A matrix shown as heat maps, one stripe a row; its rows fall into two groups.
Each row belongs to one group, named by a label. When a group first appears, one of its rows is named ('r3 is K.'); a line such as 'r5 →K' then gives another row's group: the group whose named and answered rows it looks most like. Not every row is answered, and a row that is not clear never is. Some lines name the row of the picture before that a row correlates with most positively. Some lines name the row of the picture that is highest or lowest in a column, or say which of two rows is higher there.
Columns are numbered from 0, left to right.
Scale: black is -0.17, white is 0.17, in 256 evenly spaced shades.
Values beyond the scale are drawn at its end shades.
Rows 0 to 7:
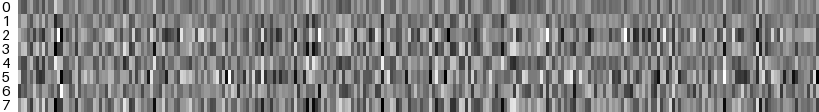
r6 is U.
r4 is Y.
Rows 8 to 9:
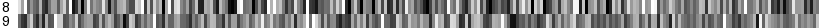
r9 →Y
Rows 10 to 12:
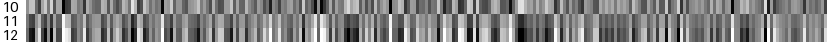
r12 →Y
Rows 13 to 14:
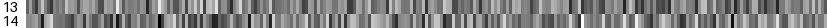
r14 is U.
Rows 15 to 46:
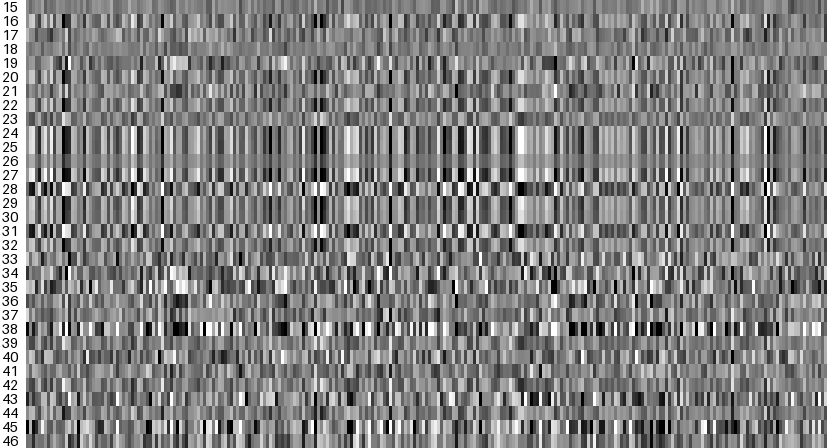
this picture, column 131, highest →35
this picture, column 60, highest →38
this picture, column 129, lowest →45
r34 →U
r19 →U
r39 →Y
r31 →Y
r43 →U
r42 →Y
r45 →U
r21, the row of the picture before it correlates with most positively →13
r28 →Y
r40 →U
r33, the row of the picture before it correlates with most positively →14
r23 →Y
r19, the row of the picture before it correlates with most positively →14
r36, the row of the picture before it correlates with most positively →13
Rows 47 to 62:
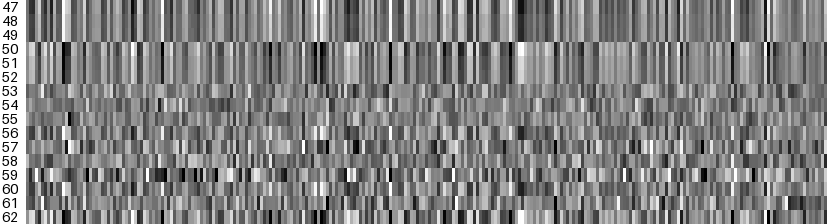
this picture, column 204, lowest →57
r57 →U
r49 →Y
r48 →Y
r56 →Y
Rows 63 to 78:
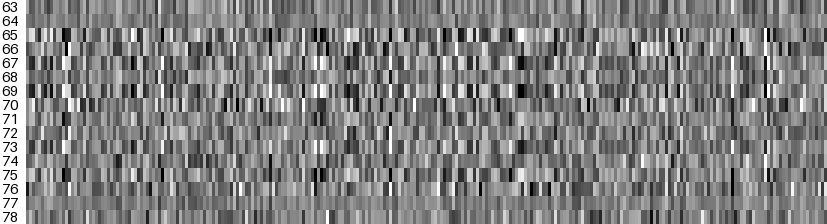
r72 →U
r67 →Y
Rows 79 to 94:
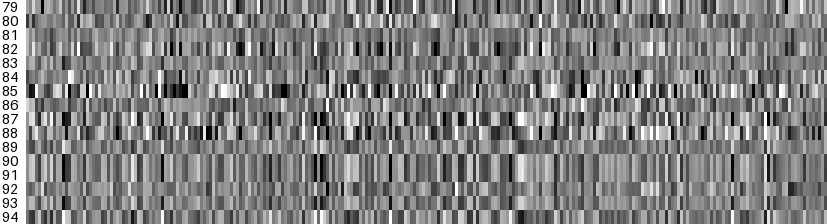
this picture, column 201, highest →80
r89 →Y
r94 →Y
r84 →U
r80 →U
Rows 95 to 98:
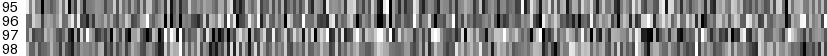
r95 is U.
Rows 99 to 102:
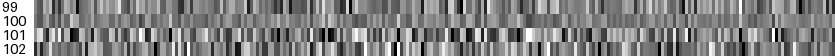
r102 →U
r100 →Y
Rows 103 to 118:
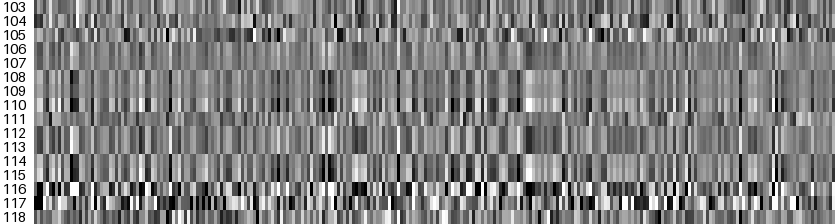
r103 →U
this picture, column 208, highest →104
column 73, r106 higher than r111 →No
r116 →Y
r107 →Y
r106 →Y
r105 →U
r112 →Y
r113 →Y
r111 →U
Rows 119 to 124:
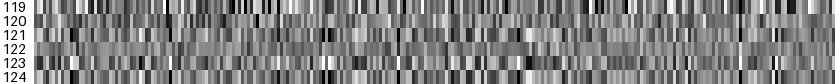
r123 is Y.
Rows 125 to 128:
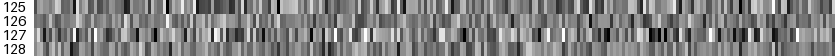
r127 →U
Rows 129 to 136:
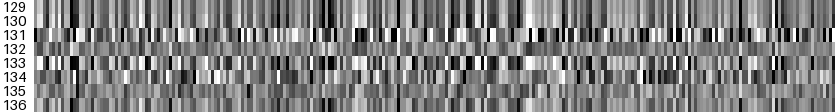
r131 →U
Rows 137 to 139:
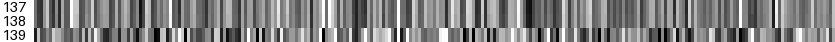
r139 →U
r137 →Y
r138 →Y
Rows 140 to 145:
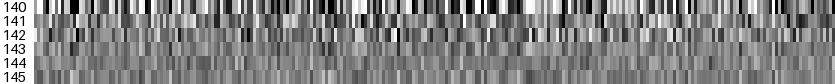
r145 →Y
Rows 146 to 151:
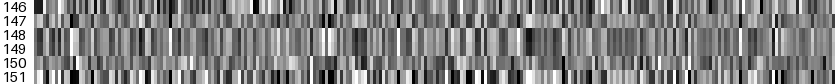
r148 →Y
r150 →U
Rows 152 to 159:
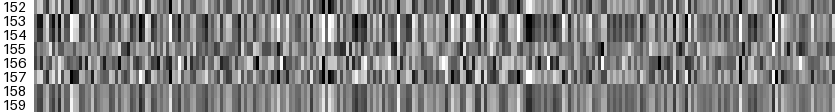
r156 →U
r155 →U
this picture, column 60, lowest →155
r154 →Y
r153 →Y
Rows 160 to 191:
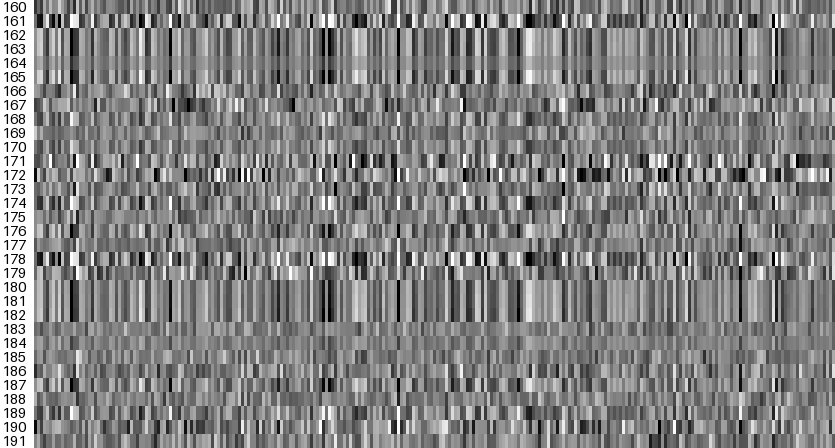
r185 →U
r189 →Y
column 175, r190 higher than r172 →No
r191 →U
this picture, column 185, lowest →171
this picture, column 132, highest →171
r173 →U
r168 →Y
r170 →Y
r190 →U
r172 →U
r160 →U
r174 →Y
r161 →Y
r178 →Y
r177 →U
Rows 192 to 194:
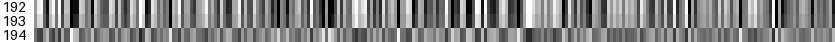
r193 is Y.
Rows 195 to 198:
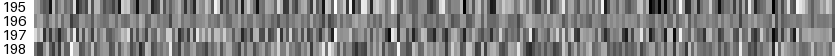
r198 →Y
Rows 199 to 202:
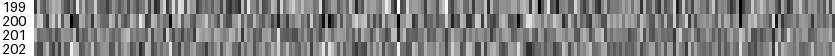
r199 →U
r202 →Y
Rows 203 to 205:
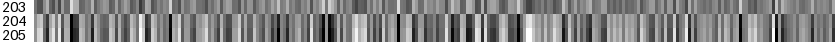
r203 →Y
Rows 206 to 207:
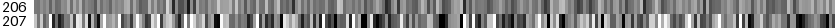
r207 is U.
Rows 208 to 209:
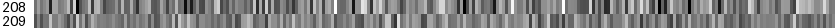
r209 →U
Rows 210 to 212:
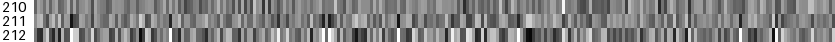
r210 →U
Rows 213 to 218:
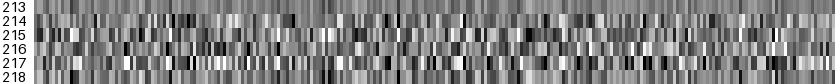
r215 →Y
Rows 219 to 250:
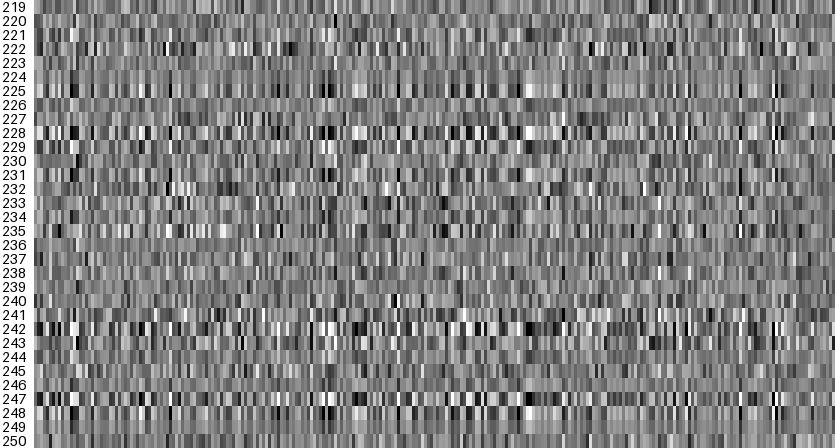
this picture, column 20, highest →232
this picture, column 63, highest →235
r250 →U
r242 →Y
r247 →Y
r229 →Y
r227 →U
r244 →Y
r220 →U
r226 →Y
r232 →U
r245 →U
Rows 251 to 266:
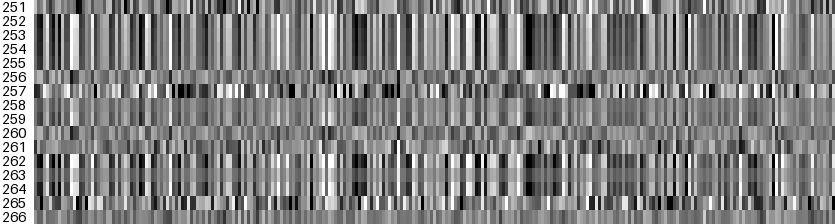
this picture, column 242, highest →261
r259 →Y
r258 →Y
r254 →Y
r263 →Y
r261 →U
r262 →Y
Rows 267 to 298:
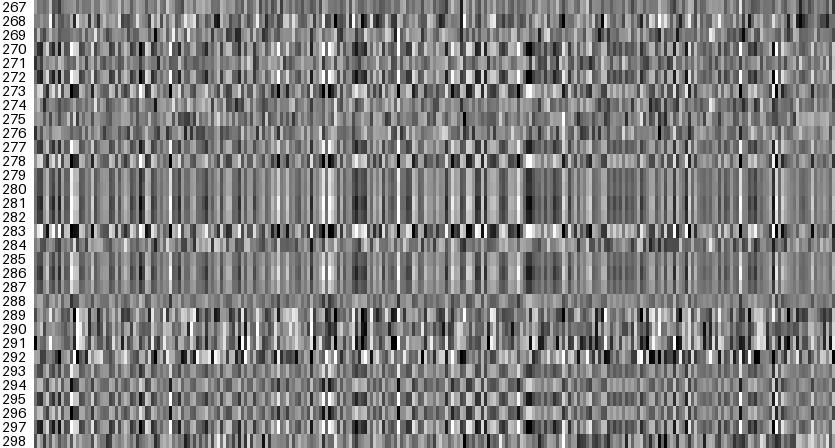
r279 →Y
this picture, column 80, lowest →292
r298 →U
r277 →Y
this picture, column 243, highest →291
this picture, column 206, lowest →292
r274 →U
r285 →Y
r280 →Y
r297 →Y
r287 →Y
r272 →Y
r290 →U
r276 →U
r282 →Y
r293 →Y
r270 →Y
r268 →U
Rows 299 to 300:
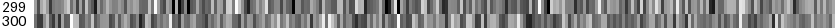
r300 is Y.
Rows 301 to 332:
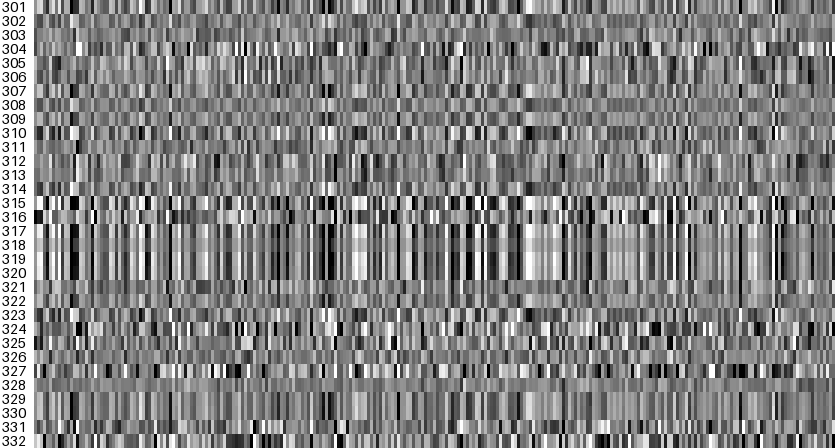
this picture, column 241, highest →304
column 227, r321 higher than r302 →No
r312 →U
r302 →Y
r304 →U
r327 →U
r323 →Y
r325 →U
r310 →Y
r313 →U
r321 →U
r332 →U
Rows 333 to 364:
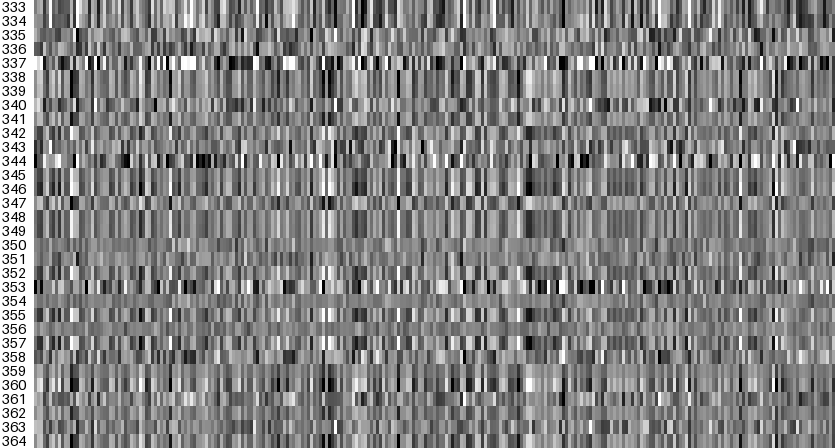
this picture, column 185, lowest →353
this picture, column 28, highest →333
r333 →U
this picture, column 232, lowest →344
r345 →Y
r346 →Y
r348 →Y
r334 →U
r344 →U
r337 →U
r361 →U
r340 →U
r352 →Y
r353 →U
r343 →U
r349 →Y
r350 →U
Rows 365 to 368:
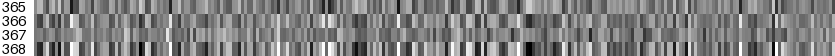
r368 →Y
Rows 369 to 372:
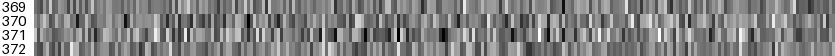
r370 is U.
